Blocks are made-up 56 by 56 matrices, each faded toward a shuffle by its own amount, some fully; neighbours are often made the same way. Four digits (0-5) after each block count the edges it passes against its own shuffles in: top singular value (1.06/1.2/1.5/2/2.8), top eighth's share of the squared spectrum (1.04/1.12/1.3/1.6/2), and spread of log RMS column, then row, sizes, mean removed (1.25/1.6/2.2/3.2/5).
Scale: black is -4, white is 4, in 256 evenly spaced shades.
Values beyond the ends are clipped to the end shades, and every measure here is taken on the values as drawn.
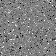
0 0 0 0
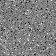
0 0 0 0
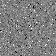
1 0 0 0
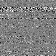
2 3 0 3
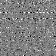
2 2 0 2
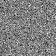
0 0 0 0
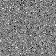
2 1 0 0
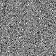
2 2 0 0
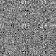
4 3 2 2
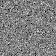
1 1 0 0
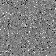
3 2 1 0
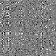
4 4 2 1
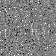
3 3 1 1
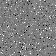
0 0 0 0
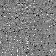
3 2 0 0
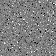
1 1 0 0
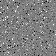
1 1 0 0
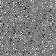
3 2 1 0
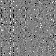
4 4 2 1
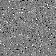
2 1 0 0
